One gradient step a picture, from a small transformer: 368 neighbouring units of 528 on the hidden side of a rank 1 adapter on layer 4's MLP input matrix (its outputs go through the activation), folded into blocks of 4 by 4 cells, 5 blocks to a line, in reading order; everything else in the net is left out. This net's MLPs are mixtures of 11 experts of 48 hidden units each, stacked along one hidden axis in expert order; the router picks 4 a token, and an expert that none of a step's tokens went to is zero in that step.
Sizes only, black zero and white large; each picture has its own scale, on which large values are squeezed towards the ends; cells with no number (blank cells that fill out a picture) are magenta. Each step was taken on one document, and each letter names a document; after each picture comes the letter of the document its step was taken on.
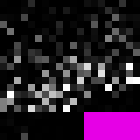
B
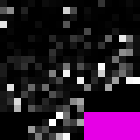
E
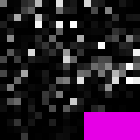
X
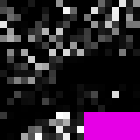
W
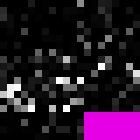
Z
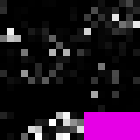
W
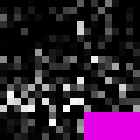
Z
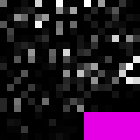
X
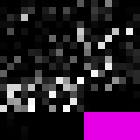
Z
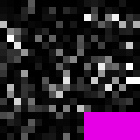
B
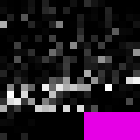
B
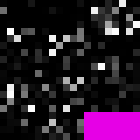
Z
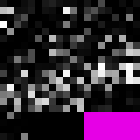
E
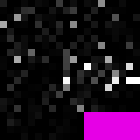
X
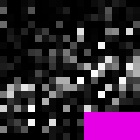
Z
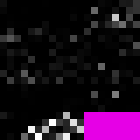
W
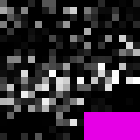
E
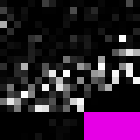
E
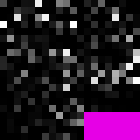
X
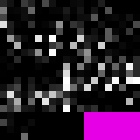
B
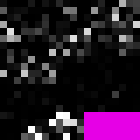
W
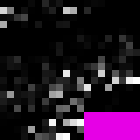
E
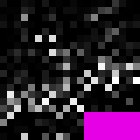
B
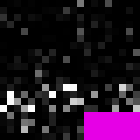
Z
